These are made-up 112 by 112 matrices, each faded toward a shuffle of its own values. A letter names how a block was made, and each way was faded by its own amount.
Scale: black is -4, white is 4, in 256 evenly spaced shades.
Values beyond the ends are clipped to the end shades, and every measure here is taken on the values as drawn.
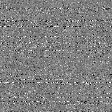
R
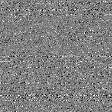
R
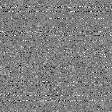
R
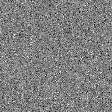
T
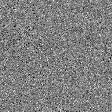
T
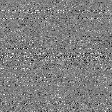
R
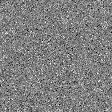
T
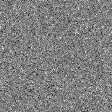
T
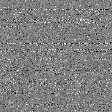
R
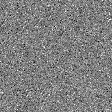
T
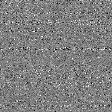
R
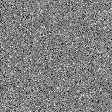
T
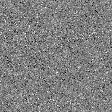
T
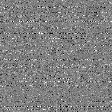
R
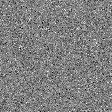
T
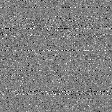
R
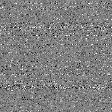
R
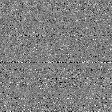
R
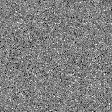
T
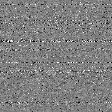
R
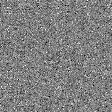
T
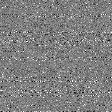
R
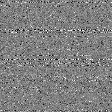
R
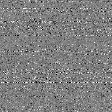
R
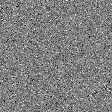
T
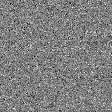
T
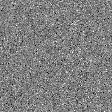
T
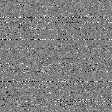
R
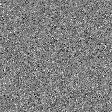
T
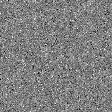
T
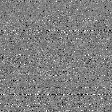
R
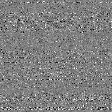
R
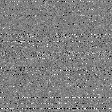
R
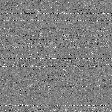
R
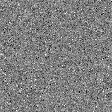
T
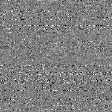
R
